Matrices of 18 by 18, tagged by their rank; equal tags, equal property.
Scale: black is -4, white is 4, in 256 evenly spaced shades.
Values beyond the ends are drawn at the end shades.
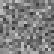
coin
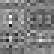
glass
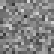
coin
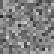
coin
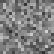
coin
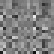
glass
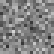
coin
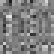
glass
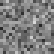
coin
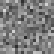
coin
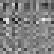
glass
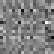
glass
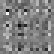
glass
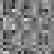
glass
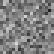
coin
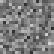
coin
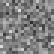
coin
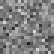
coin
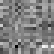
glass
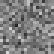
coin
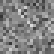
coin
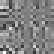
glass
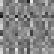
glass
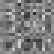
glass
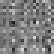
glass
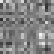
glass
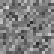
coin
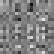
glass
